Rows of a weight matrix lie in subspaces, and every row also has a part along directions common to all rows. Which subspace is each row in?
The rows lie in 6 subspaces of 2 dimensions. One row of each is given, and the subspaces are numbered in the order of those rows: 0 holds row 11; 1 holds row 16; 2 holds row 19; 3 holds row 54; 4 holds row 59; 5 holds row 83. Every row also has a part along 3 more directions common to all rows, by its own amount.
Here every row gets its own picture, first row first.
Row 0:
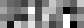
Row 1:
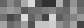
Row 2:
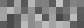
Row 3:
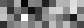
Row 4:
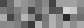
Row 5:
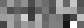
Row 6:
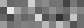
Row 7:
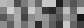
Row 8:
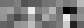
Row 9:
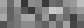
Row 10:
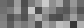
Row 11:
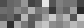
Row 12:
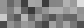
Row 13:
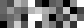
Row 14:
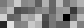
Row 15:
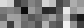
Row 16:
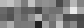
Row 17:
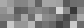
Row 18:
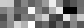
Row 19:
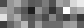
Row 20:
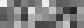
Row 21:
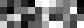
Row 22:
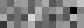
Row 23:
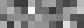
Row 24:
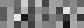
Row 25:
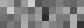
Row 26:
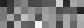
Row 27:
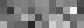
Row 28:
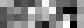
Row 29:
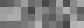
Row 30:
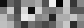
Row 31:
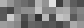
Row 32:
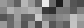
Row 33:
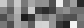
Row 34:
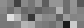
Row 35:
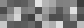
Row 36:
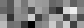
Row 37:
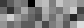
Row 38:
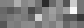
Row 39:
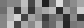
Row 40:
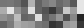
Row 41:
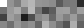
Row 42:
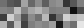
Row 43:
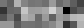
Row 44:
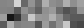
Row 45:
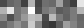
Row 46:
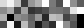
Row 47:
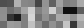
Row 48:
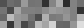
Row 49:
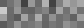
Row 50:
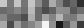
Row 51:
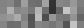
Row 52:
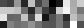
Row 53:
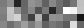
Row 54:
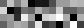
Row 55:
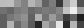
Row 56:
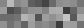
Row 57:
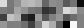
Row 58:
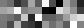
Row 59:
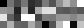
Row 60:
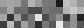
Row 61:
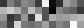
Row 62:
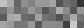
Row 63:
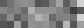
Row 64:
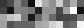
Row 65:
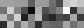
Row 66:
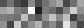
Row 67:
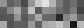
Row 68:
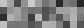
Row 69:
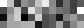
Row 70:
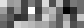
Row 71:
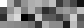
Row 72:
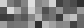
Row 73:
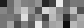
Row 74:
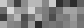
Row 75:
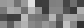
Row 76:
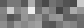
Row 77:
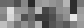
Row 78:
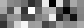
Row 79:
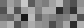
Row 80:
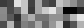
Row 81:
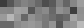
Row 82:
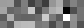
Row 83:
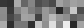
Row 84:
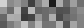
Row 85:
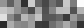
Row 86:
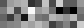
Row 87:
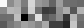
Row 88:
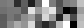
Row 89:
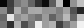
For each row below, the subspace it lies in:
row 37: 3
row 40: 2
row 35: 3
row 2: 3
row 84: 4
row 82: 5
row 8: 5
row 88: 4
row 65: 2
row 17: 5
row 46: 1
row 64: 3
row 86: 0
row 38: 1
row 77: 1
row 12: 0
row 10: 3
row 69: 4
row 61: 0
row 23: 2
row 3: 0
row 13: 1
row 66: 2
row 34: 5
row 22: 2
